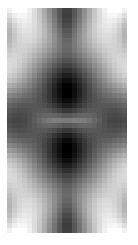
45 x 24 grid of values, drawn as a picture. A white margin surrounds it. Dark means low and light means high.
No lone cell stands out from its neighbours. The ninth with the lowest average is the centre. It mirrors both left to right and top to bottom. There are no regular stripes. No overall slope runs across the table.
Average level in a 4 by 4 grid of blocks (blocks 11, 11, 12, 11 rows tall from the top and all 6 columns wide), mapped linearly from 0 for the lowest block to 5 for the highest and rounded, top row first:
5 2 2 5 / 2 0 0 2 / 2 0 0 2 / 5 2 2 5
